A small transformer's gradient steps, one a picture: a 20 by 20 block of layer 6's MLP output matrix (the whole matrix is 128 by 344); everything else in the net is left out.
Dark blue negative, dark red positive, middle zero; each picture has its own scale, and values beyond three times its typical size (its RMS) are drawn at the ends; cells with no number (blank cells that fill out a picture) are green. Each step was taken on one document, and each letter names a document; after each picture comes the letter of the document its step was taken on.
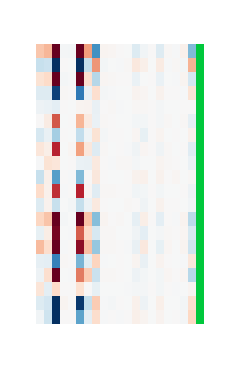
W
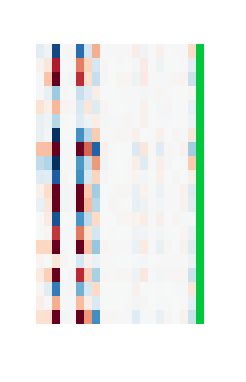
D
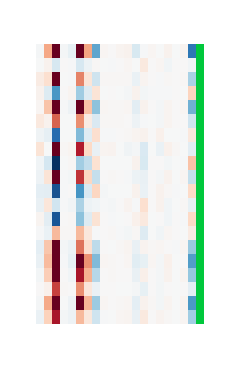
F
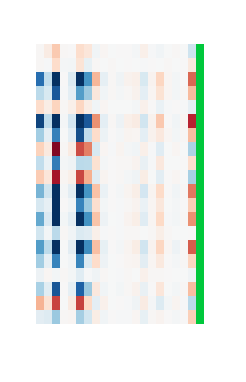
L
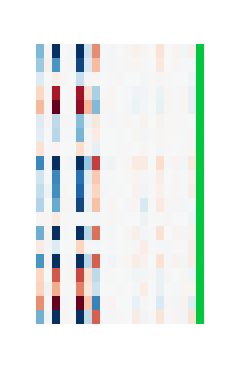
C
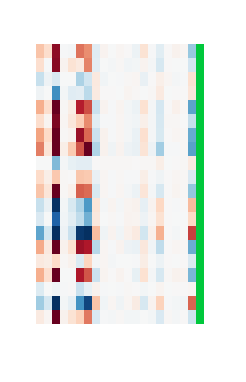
L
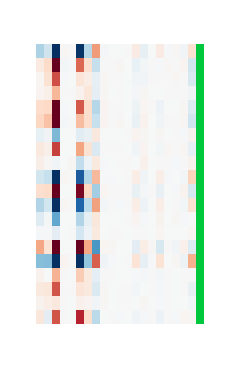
W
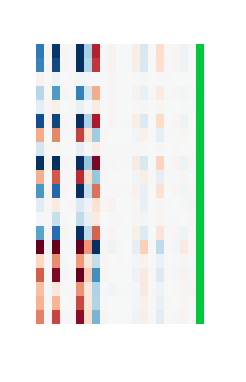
C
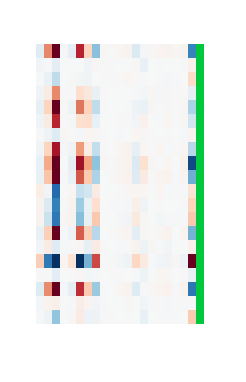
F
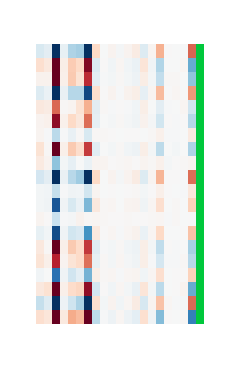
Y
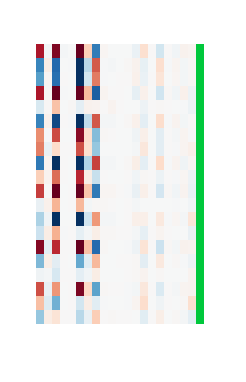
C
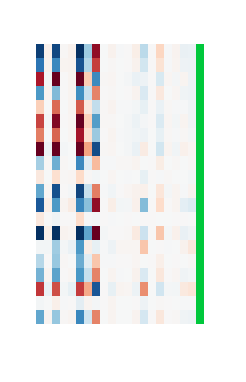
C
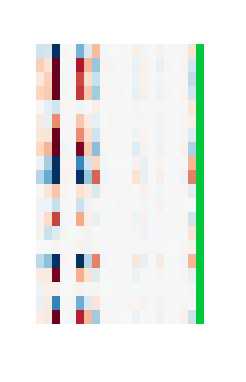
W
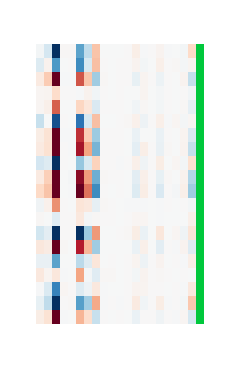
D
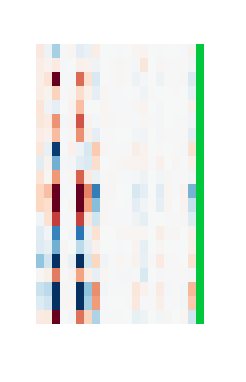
D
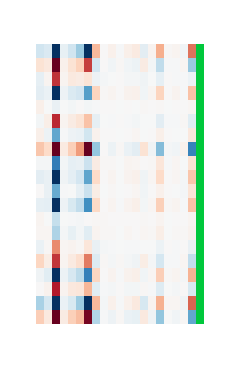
Y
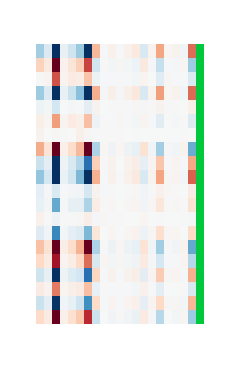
Y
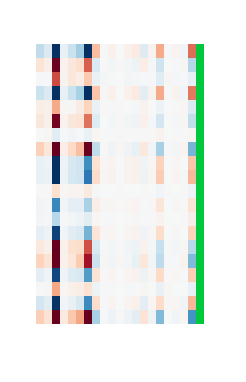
Y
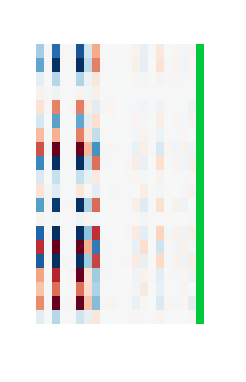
C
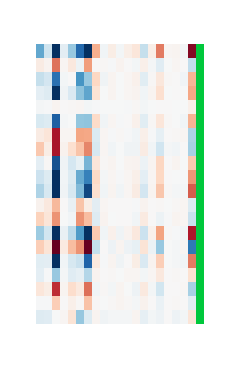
Y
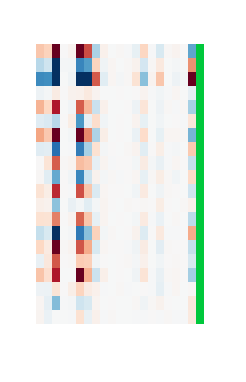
L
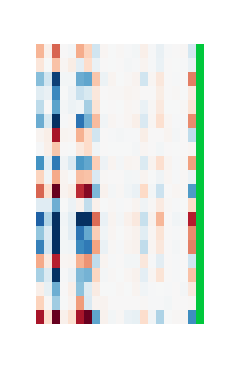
L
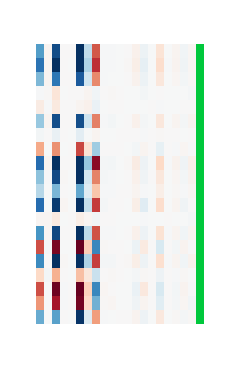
C
